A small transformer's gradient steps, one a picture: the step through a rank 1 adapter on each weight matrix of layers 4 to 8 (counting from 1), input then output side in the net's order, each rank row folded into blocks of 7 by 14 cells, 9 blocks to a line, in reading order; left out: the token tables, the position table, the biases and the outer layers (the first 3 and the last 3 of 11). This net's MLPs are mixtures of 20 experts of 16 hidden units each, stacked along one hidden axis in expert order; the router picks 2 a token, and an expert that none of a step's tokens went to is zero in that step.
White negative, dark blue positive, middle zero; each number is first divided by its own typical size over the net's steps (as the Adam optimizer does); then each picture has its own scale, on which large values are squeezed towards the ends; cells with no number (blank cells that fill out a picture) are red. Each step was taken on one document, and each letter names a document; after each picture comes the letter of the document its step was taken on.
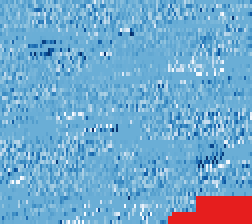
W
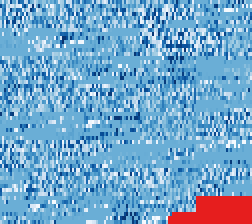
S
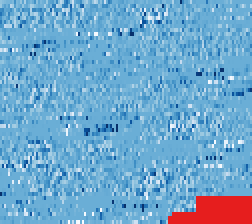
W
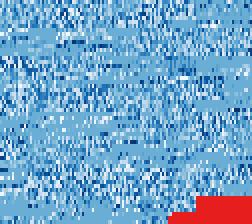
S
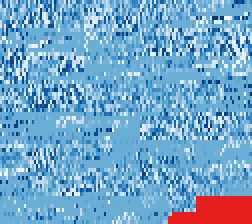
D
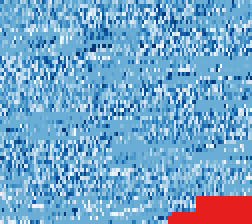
S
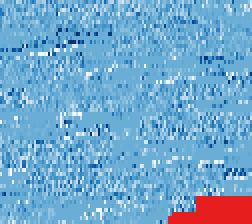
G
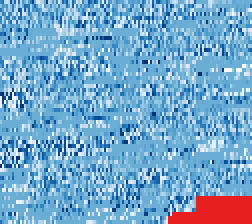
S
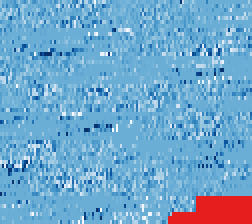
W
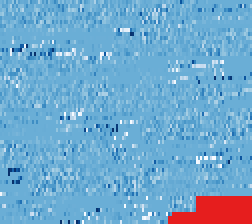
W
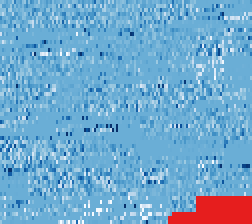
W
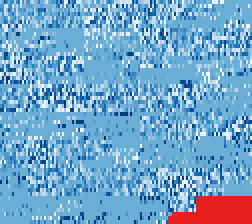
D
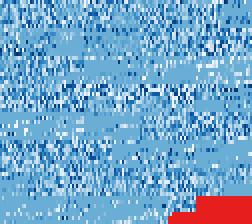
D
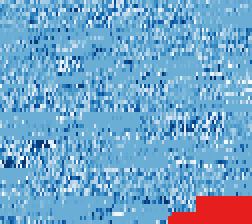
G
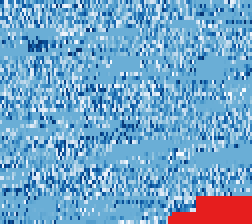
S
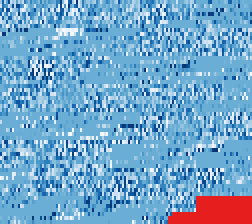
S
